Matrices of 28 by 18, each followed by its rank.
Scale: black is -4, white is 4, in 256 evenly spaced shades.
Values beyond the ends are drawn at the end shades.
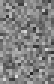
full rank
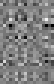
three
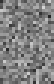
full rank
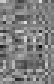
three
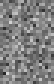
full rank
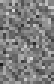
full rank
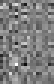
three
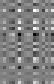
one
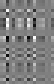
one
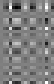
one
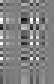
one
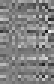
three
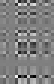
one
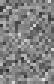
full rank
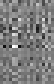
three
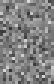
full rank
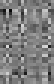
three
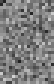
full rank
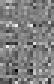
three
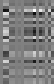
one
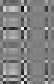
one
